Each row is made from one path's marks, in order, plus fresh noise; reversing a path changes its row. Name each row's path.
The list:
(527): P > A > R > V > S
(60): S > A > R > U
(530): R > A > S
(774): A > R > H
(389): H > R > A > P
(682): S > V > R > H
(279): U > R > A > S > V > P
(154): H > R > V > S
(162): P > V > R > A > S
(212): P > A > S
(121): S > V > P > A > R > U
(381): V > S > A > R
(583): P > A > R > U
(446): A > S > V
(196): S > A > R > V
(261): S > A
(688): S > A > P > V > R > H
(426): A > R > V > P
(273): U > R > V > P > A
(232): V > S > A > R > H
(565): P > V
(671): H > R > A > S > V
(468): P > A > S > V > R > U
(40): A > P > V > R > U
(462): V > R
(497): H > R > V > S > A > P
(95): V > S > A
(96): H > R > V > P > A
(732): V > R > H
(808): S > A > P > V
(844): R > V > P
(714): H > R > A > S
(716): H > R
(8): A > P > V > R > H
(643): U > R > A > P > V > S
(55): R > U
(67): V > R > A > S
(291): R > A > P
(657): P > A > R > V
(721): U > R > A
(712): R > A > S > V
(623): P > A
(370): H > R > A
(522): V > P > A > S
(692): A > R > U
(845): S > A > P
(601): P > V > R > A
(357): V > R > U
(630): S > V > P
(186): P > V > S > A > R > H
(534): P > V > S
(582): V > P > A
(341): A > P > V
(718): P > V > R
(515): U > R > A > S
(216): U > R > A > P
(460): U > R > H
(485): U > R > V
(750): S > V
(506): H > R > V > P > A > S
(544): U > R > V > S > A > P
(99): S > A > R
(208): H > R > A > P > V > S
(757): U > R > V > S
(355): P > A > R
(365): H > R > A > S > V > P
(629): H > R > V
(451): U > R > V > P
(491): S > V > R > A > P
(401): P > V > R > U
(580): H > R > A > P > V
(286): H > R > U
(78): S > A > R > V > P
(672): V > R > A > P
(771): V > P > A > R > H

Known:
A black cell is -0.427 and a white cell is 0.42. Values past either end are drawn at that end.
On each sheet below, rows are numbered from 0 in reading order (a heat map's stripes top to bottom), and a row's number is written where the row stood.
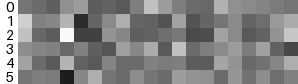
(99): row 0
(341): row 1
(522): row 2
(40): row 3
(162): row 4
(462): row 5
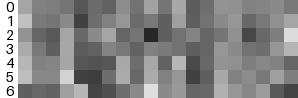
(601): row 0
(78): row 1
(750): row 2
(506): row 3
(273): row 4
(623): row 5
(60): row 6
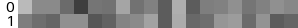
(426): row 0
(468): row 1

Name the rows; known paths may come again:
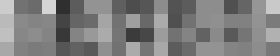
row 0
(808)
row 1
(672)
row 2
(565)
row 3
(601)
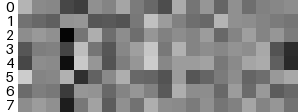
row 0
(844)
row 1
(99)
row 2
(8)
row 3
(55)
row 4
(286)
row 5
(341)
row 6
(485)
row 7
(771)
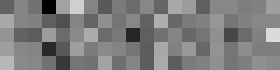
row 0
(682)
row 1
(657)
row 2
(750)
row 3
(718)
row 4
(426)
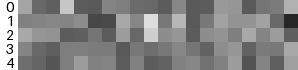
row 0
(643)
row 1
(583)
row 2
(389)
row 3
(196)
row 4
(757)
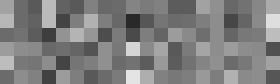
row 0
(162)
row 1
(534)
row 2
(154)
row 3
(355)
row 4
(78)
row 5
(370)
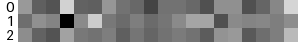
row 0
(446)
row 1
(629)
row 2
(712)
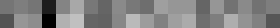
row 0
(462)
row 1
(716)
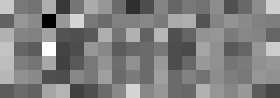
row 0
(630)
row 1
(732)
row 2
(273)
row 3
(522)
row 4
(491)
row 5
(580)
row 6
(60)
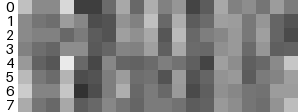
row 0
(623)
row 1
(121)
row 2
(40)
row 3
(468)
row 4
(95)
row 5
(279)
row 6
(582)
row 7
(506)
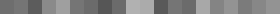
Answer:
(714)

